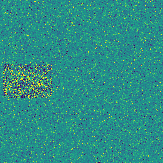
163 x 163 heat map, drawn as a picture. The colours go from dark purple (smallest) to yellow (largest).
The distribution is heavy-tailed on both sides. The middle left is the roughest part. In the middle left lies a patch that is rougher than the rest. The halves do not mirror each other.
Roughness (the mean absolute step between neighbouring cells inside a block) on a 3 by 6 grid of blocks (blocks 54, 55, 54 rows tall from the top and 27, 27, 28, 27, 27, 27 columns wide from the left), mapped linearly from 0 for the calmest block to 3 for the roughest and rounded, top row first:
000000 | 330000 | 000000
